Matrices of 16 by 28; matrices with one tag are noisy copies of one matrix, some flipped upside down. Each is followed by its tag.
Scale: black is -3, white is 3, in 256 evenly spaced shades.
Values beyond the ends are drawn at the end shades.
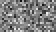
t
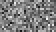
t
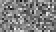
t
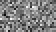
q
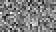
q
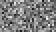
t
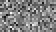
q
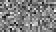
q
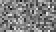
t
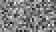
t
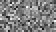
q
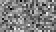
t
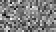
q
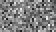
t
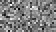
q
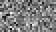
q
